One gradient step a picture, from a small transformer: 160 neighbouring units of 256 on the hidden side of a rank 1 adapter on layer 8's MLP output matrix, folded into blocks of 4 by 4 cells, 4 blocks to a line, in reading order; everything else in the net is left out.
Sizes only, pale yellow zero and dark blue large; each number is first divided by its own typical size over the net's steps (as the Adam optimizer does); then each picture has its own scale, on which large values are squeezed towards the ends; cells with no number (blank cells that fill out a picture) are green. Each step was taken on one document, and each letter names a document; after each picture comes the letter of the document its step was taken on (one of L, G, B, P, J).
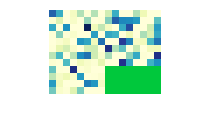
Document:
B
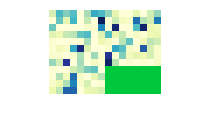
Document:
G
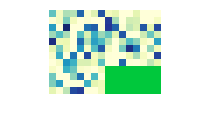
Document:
B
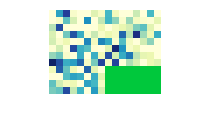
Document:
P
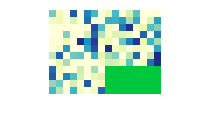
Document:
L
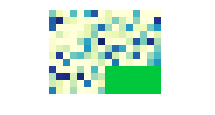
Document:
L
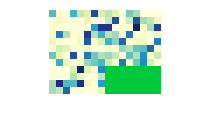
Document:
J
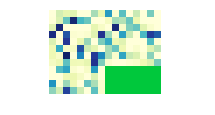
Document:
P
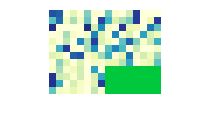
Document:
L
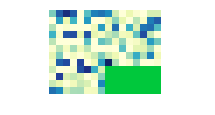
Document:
G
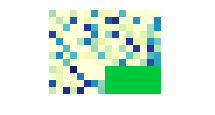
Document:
B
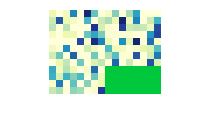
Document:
L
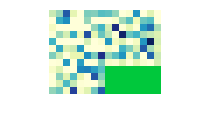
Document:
G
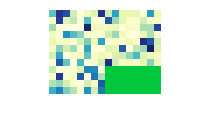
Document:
G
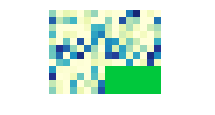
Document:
L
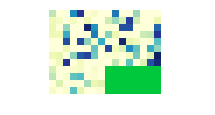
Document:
B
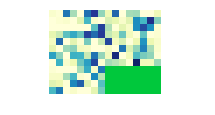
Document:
J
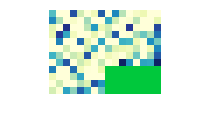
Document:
B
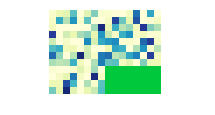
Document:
G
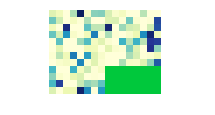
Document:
B
